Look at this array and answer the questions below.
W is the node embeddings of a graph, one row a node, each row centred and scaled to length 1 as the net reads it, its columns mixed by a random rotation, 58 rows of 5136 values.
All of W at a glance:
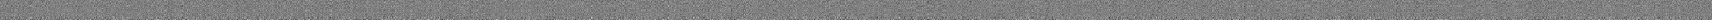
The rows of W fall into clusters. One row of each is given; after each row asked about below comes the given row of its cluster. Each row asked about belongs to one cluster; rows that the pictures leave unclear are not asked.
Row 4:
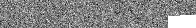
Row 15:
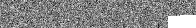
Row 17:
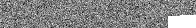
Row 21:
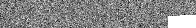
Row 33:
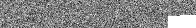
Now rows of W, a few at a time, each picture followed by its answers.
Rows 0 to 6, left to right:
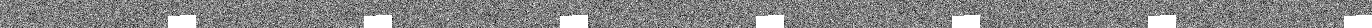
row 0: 33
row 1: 33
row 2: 21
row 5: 4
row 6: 15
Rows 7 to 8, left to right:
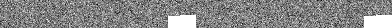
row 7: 4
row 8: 21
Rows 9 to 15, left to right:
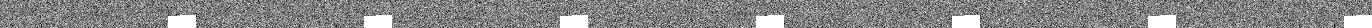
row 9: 21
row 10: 21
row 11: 15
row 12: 33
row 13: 4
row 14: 21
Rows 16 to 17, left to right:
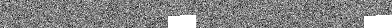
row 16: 17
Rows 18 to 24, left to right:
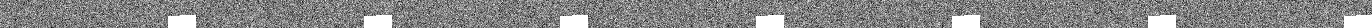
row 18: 17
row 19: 21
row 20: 17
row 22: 15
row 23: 4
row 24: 4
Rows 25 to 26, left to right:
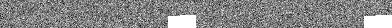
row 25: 21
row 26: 17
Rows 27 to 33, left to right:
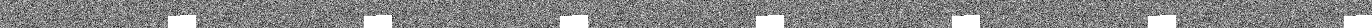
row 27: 15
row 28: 33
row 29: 21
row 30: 33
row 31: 33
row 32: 21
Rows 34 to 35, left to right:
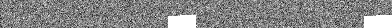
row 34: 21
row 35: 15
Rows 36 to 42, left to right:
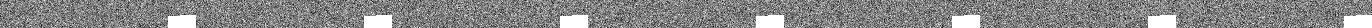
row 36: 21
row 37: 4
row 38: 17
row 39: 33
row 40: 15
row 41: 17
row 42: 33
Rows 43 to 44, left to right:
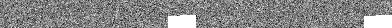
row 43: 33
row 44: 21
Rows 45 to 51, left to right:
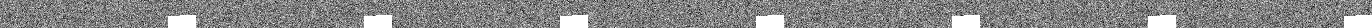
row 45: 15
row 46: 33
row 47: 4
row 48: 17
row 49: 33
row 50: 21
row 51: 17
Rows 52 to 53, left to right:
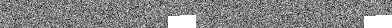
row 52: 17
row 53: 17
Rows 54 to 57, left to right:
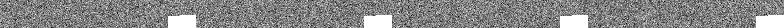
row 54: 17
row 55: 33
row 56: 17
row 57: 21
